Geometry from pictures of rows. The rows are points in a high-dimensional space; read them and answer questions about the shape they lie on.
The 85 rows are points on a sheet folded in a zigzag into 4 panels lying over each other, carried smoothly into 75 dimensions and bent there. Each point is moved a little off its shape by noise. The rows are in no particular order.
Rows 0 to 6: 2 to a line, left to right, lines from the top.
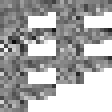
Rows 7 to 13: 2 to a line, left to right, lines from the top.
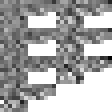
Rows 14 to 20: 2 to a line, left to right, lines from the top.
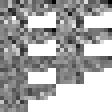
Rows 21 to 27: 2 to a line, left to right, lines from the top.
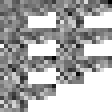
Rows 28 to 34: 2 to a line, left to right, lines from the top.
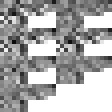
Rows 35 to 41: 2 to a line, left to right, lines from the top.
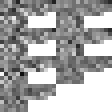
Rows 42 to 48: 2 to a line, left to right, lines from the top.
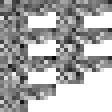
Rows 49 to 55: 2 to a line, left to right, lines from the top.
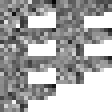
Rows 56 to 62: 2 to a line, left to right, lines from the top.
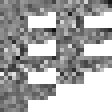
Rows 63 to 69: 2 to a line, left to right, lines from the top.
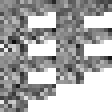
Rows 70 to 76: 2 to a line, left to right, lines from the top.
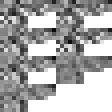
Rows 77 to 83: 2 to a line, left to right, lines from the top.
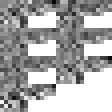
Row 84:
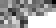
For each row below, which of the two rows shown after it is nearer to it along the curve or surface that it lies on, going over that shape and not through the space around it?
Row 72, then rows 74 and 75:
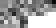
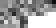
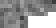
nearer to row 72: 74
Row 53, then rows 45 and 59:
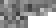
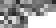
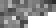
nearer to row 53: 45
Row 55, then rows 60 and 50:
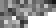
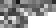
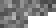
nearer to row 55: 50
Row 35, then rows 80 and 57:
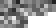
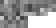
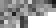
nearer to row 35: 80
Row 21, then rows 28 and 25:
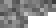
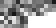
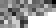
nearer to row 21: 25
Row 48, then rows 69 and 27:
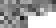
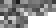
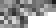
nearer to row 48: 27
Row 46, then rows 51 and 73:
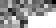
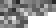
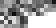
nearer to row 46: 51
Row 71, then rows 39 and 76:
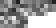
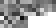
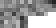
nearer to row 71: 39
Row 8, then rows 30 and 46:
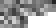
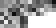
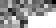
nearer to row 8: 30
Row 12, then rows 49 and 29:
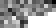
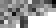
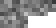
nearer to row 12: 49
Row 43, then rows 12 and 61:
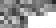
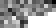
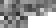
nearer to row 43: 61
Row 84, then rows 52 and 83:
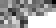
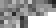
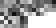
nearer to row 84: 52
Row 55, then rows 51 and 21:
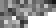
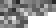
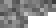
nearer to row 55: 21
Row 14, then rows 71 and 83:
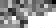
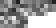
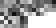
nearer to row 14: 71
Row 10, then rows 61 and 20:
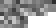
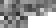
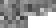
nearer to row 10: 20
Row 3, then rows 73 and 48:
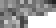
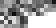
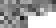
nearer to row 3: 48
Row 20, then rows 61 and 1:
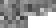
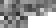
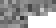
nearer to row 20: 1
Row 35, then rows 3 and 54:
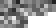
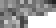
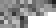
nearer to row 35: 54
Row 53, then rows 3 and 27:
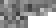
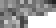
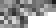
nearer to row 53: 27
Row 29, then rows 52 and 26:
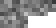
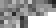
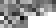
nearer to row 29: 52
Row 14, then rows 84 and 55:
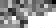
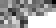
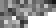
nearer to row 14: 84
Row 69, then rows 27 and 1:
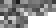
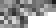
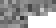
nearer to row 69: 27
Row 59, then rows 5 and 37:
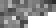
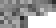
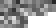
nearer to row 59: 5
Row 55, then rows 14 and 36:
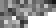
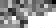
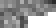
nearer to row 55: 36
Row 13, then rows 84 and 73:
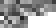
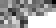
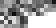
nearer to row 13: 73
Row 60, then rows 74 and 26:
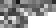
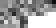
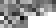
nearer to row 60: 26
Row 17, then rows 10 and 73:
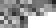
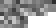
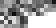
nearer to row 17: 10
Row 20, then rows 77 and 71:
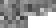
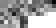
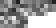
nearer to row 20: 71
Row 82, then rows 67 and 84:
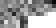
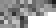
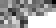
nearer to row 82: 84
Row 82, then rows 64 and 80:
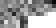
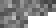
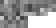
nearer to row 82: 64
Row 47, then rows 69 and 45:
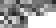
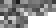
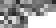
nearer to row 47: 45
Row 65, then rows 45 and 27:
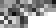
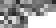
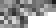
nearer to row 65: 45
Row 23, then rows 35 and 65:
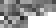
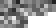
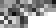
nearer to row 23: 65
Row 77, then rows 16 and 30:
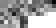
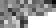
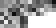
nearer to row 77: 16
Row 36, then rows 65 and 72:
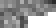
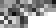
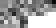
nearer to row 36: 72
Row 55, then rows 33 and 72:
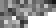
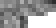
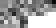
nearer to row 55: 33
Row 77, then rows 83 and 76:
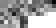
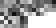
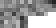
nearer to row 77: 76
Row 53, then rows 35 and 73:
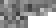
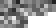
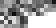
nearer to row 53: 35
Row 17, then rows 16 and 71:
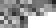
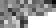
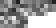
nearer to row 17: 71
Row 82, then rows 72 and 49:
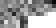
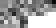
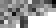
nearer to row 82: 49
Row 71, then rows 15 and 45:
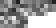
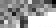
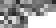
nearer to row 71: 45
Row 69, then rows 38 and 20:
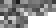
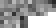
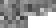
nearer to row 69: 20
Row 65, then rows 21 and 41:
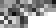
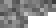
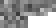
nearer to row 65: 41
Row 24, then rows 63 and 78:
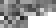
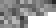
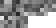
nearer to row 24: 78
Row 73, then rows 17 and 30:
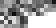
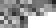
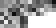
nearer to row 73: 30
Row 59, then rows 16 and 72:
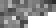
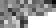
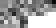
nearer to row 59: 16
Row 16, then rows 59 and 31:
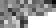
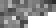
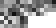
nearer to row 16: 59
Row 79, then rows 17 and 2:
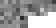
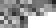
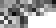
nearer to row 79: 17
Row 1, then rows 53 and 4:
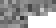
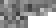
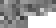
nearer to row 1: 53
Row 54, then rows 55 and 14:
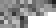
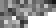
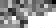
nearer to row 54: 14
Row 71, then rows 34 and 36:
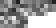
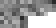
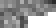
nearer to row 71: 34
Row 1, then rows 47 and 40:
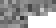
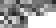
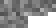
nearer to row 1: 40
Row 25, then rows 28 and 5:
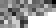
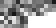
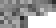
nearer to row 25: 5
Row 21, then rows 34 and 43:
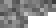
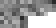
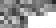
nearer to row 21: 34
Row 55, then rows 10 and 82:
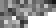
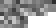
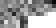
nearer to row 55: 82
